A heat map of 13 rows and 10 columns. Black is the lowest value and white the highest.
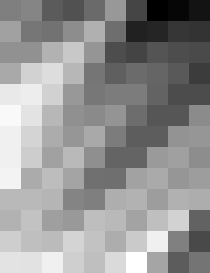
Ninth with the lowest average: top right. Grain: diagonal, up to the right. Lone odd cells: none. Mirror symmetry: none. Slope: up to the bottom left.
